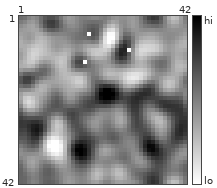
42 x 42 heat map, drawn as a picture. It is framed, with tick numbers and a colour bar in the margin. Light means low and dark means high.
Overall the values sit about 50% of the way up the scale. The halves do not mirror each other. The texture is blotchy. Three lone cells stand out, each far lower than its neighbours. Values change most from cell to cell in the top middle.
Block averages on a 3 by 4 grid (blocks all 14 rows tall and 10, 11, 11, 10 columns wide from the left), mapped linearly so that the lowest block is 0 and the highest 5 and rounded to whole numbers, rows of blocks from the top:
0 1 0 0 / 2 3 4 3 / 2 3 2 5
